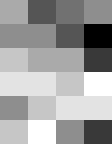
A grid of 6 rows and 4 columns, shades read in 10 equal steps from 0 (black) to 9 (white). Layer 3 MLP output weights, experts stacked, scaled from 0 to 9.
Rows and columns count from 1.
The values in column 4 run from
0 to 9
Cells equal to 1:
0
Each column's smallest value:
5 3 3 0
